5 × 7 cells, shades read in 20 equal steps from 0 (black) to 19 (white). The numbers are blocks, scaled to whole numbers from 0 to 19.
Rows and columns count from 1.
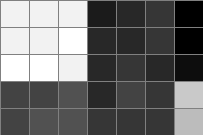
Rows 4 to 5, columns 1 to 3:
5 5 6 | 5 6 6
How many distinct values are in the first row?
5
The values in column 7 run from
0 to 15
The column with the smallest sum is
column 4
